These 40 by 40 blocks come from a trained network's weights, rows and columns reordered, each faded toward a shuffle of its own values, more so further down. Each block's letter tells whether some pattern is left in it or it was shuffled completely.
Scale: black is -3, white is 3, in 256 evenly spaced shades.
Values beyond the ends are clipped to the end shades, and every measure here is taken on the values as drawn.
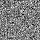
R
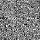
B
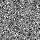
R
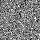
R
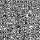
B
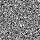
R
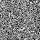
R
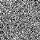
B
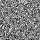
R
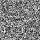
B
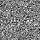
B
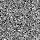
R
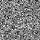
B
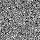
R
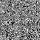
B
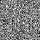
B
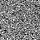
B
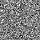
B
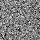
R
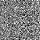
B
